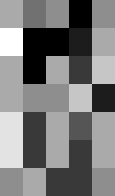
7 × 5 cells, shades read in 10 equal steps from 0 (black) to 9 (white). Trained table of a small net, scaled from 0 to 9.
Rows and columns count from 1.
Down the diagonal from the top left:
6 0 6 7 6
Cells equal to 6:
10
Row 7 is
5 6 2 2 5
